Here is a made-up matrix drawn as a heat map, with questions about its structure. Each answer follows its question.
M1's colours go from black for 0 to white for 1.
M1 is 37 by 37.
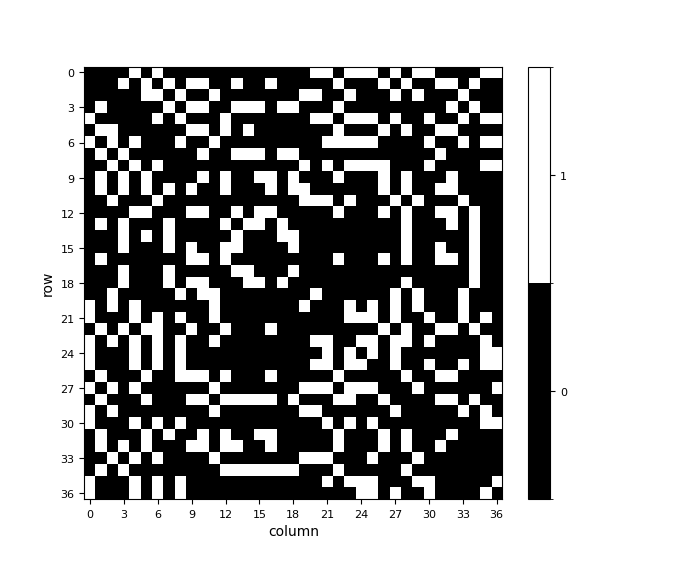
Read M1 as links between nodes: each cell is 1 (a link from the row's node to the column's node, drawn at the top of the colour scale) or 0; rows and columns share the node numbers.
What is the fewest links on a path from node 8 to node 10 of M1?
2
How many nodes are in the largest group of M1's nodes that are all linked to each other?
8
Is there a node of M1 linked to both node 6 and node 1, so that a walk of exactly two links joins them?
yes
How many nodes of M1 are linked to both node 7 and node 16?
3
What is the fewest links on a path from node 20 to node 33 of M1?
1
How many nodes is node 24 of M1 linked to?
10
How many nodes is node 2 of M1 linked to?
10
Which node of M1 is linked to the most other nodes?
node 28
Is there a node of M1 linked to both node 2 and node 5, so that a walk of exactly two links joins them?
no
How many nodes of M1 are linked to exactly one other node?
0
